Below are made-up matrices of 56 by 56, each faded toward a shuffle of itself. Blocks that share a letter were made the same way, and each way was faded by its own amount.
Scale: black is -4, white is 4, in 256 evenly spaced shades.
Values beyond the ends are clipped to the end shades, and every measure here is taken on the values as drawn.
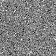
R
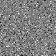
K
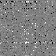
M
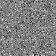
K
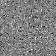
K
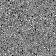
R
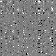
M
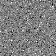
K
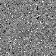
K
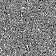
R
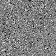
R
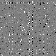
M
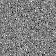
R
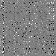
M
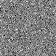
R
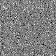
K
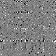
M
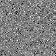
K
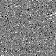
K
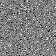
K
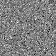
R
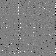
M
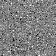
K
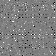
M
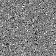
R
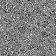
K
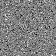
R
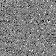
K
